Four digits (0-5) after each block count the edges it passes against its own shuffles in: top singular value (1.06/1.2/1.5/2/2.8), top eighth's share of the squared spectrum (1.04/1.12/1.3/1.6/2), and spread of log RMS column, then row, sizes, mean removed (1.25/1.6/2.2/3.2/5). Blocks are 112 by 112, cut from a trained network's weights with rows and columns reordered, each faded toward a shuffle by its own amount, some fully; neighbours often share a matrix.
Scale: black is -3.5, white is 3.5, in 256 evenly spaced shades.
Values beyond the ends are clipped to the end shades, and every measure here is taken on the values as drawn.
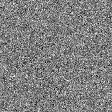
2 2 0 0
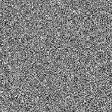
3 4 1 2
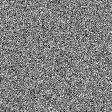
0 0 0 0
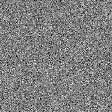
2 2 1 1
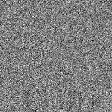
3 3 0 2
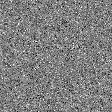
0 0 0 0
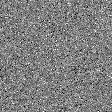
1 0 0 0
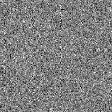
3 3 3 0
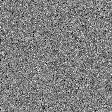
0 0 0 0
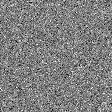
0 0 0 0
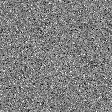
0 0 0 0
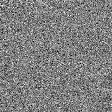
1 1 0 0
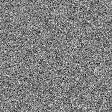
1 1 0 0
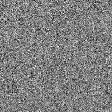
2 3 0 1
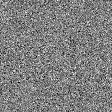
2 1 0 0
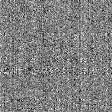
3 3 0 3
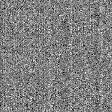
3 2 0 2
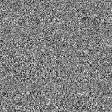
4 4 1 3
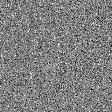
2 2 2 0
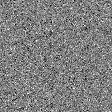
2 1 1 0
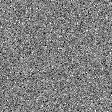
1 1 0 0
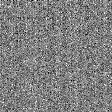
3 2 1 2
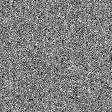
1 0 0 0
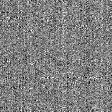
3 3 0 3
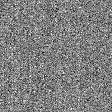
2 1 0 1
